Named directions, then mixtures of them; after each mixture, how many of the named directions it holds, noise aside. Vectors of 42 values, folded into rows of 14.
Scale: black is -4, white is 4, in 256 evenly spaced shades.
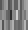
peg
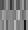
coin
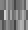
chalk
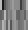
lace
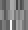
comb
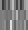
three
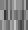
one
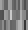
two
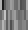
one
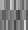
one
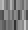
two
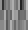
three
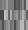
one
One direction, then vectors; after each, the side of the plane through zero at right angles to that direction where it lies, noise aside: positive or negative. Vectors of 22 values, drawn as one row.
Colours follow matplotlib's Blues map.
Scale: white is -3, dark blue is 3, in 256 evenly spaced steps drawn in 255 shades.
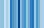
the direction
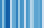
negative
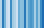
positive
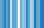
negative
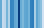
positive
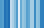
negative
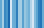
negative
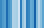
negative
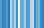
negative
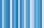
negative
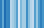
negative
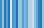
negative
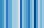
negative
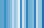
negative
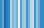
negative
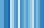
negative
